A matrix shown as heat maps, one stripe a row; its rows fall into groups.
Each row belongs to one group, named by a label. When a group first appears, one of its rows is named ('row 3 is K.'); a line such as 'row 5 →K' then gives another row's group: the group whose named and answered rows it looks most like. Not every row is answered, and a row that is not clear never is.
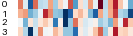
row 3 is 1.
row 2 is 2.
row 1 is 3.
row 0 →1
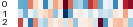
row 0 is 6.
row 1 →2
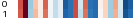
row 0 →3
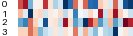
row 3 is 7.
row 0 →3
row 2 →6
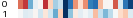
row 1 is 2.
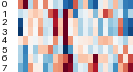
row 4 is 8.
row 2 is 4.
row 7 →6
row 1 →8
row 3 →4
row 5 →2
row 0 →3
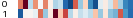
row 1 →4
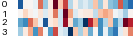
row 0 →4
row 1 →8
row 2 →6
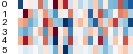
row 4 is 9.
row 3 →4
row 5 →2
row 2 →3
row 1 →9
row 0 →4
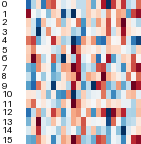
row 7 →6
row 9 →6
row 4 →3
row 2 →1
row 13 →7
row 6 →9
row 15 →6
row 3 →1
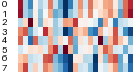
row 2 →7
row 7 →3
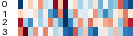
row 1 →2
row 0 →4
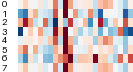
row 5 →8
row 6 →6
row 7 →8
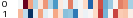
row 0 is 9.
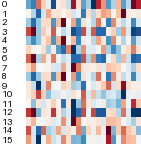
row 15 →1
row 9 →1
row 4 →4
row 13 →8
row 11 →2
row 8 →4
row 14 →1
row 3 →3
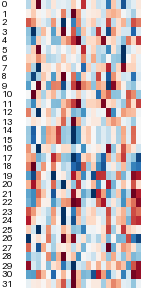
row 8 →4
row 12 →1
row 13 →8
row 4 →6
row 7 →1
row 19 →6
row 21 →6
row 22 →6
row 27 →1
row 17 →3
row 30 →6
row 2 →9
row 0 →7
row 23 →9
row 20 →9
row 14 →2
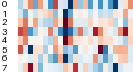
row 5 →1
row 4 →8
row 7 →7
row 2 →8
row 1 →2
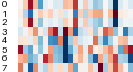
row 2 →7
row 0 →7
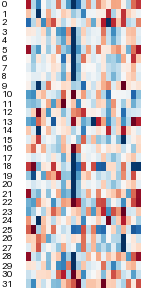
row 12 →7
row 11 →4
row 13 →6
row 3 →2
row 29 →2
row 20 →2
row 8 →2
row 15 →7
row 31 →6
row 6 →2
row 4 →2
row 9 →1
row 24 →1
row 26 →7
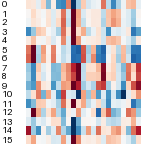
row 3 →4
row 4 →8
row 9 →6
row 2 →8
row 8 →6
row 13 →2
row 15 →8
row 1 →8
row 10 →7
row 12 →9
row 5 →3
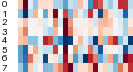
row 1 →4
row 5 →4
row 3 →8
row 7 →6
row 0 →9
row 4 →3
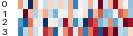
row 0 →1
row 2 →6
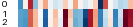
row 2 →6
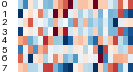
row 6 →1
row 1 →4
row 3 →4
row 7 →3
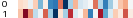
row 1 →9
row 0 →2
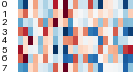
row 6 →3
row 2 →4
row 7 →4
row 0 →4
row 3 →3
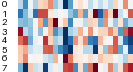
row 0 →2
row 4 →3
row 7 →6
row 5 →3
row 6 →8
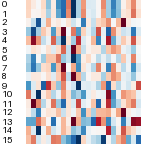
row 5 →8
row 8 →8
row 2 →1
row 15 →3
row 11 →9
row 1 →2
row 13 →6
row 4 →9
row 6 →2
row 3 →4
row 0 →2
